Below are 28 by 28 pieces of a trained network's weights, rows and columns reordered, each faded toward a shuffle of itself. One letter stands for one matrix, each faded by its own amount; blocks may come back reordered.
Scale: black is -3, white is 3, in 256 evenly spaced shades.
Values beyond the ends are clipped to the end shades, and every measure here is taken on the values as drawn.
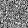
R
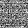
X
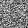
R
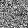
R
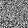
R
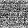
X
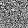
R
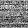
X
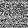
X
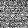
X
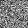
R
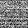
X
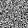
R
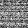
X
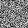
R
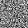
R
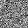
R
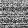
X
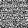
X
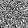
R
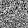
R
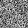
R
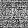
X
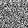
R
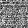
X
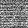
X
